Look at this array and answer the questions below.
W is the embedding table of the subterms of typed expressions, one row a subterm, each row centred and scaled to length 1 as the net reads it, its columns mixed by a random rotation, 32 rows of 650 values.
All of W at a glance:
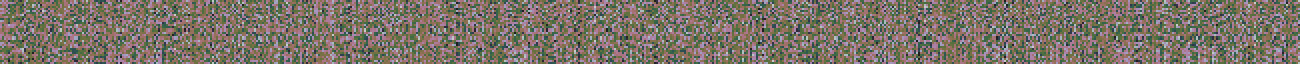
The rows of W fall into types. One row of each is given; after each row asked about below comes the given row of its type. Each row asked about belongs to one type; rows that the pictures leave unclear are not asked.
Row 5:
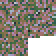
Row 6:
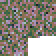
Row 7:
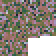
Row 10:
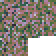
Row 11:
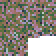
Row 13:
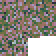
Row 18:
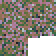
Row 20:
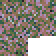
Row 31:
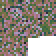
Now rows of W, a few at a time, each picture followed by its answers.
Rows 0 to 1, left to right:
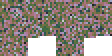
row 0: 31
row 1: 18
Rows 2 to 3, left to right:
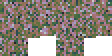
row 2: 5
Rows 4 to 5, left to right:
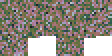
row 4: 6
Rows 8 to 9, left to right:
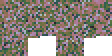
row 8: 18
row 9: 20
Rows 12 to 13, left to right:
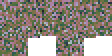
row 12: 7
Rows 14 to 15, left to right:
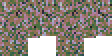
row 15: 7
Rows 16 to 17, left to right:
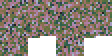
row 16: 10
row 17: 13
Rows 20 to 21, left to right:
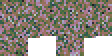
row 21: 6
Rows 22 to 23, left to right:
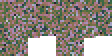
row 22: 18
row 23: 31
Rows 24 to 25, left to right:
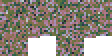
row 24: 7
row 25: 11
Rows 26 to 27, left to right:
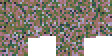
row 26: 11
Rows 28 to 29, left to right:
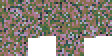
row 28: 31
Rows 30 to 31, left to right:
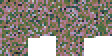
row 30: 11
